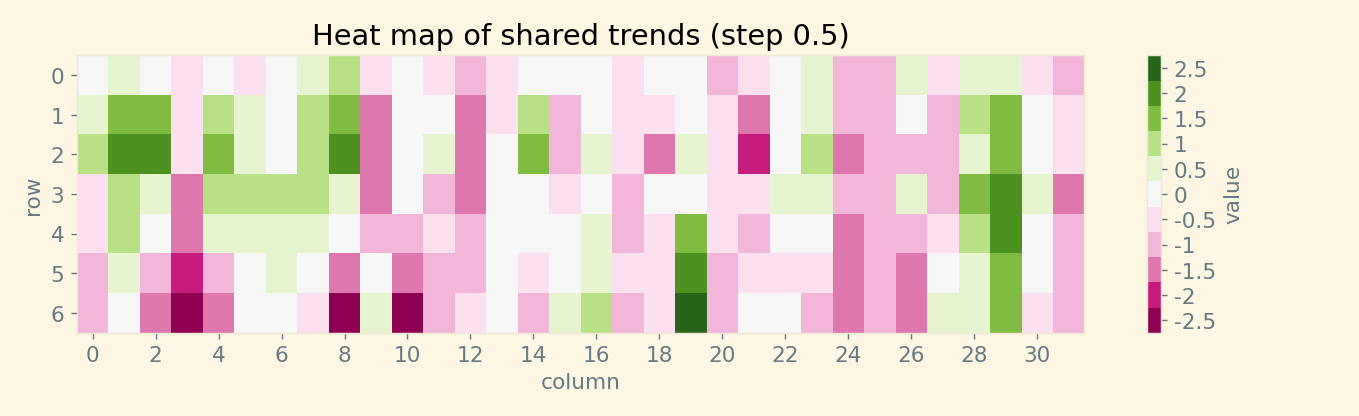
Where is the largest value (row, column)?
6 19
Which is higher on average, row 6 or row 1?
row 1
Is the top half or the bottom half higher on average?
top
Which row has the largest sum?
2
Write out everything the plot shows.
Title: Heat map of shared trends (step 0.5)
x-axis: column, ticks 0 2 4 6 8 10 12 14 16 18 20 22 24 26 28 30
y-axis: row, ticks 0 1 2 3 4 5 6 (0 at the top)
Colour bar: value, ticks -2.5 -2 -1.5 -1 -0.5 0 0.5 1 1.5 2 2.5
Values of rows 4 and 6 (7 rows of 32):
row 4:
-0.5 1 0 -1.5 0.5 0.5 0.5 0.5 0 -1 -1 -0.5 -1 0 0 0 0.5 -1 -0.5 1.5 -0.5 -1 0 0 -1.5 -1 -1 -0.5 1 2 0 -1
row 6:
-1 0 -1.5 -2.5 -1.5 0 0 -0.5 -2.5 0.5 -2.5 -1 -0.5 0 -1 0.5 1 -1 -0.5 2.5 -1 0 0 -1 -1.5 -1 -1.5 0.5 0.5 1.5 -0.5 -1
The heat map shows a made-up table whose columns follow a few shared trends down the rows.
